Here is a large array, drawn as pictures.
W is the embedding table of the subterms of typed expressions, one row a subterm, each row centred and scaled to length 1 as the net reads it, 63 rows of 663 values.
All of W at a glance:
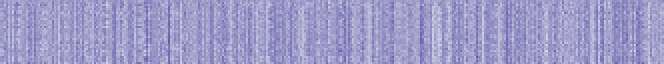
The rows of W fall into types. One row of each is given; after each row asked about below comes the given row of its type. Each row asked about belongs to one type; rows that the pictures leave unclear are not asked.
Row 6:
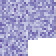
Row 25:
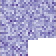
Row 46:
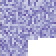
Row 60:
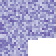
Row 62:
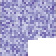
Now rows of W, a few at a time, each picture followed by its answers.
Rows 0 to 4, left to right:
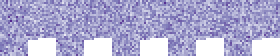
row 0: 60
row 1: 25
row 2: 6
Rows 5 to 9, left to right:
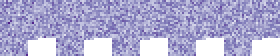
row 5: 62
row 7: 60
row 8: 62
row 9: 60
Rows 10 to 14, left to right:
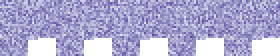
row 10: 46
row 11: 6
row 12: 46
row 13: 46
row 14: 62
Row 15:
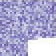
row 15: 62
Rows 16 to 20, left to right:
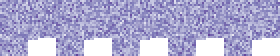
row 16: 62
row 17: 6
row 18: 60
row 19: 46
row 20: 6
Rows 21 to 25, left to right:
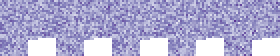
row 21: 60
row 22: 62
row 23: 60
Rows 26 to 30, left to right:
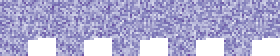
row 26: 62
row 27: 62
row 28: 60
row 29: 6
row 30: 60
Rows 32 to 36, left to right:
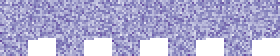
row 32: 25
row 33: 60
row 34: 25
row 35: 6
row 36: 6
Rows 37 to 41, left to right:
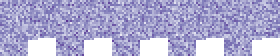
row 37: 62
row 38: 25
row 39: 25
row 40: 25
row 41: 60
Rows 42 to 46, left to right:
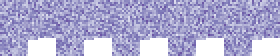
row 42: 60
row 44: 62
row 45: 46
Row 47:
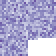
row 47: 6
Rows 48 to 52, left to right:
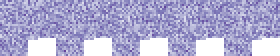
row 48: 46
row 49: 62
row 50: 62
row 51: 62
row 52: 62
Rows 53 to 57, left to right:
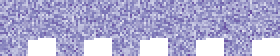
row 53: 60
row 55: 60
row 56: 6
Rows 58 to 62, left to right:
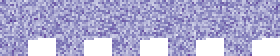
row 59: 60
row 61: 6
